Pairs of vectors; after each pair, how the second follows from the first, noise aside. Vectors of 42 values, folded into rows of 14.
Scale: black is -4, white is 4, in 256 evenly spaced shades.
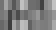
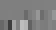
partly zeroed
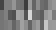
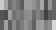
shuffled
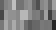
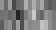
wrapped around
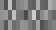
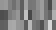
wrapped around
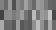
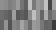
wrapped around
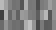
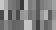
copied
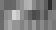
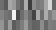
sign-scrambled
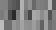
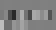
partly zeroed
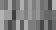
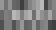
shuffled
